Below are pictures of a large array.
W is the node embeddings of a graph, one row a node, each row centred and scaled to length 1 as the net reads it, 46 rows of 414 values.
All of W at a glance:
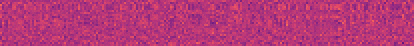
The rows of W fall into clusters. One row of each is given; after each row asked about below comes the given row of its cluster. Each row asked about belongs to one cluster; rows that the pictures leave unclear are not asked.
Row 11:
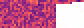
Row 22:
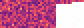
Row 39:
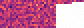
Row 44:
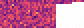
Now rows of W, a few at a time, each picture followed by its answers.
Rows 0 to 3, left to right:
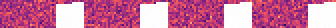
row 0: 39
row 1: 11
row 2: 22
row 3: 22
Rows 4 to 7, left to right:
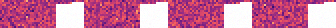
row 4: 44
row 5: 44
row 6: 44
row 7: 44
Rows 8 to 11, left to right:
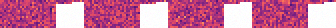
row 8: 44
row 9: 44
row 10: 22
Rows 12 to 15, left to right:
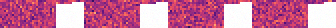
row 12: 11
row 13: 39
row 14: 22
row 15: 44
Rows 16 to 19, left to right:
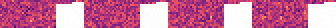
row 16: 44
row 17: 44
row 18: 22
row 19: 44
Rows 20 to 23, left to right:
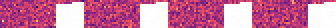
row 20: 39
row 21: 22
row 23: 22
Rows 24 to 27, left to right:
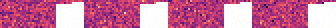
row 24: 22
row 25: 39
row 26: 22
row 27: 39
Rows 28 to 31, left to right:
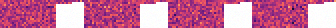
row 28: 44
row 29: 39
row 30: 11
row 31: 39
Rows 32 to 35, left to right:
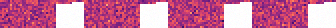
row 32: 11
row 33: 44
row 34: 44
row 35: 39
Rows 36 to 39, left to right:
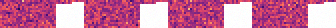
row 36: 22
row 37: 22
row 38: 22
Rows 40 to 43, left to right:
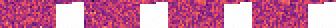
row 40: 44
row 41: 39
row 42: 11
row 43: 11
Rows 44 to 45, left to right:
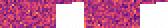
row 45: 11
